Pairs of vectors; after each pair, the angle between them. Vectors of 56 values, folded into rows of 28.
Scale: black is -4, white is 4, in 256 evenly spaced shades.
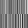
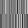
nearly parallel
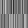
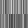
nearly opposite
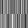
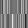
nearly parallel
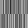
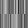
orthogonal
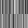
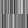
partly opposed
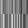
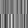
partly aligned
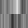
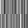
orthogonal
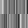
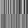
partly aligned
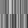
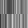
partly opposed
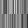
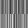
partly opposed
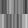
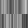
nearly opposite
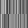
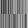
partly opposed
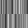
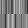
nearly parallel
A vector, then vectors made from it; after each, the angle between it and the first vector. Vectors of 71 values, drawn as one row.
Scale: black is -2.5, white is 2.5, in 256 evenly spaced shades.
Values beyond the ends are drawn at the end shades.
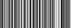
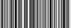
partly aligned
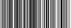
partly aligned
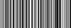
nearly opposite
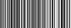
partly aligned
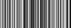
orthogonal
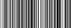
partly opposed
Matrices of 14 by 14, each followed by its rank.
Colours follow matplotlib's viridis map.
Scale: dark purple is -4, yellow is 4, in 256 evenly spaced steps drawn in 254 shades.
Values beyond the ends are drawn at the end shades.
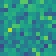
full rank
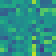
three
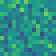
full rank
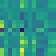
two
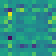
three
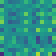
two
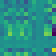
two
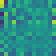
two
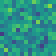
full rank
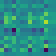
two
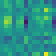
two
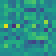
three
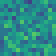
full rank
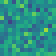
full rank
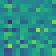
three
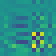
two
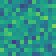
full rank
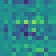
three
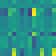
two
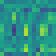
three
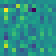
three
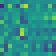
three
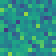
full rank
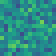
full rank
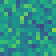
full rank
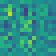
three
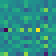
two
